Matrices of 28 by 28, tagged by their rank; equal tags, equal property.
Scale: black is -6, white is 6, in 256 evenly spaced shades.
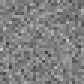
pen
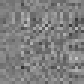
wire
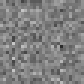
wire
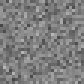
pen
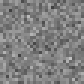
pen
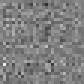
wire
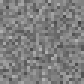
pen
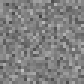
pen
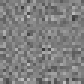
wire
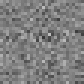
wire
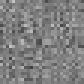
wire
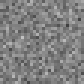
pen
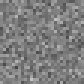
pen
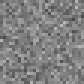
pen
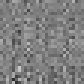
wire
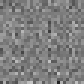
wire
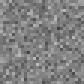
pen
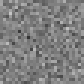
pen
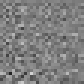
wire
